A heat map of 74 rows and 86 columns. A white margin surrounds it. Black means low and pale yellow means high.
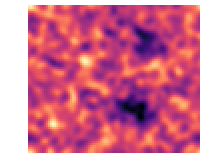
Mirror symmetry: none. Lone odd cells: none. Slope: none. Dips: two. Odd rows or columns: none.
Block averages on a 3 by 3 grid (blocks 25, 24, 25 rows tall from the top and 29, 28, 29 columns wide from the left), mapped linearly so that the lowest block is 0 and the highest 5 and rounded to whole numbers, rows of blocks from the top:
5 0 1
4 2 4
5 0 2
